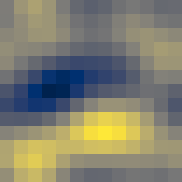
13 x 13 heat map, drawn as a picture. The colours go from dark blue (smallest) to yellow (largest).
Average level on the scale: 50%. Calmest part: top left. Lone odd cells: none. Histogram: bell-shaped.
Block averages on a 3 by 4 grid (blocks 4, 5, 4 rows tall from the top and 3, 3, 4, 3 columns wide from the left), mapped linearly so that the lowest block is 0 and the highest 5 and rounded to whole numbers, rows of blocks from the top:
4323 | 1023 | 5554
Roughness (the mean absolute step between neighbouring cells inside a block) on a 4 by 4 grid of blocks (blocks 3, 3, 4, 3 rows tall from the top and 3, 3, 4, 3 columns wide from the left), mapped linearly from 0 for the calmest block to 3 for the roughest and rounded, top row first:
0 0 0 0
1 2 1 0
1 3 2 1
1 1 1 0
